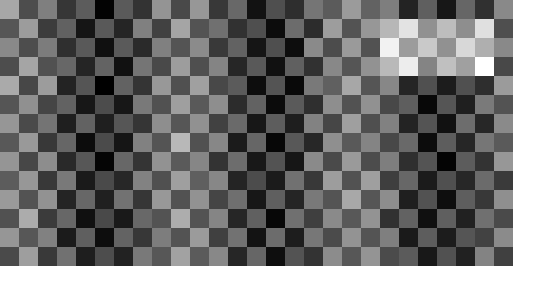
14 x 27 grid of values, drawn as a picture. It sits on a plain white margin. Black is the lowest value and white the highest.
An odd patch, higher than its surroundings, sits in the top right. The top right is the ninth with the highest average. Stripes running up and down repeat 3 times from left to right.
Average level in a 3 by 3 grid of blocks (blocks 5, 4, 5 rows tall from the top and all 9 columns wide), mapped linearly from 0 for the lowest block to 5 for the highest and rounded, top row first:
0 0 5
0 0 0
0 1 0
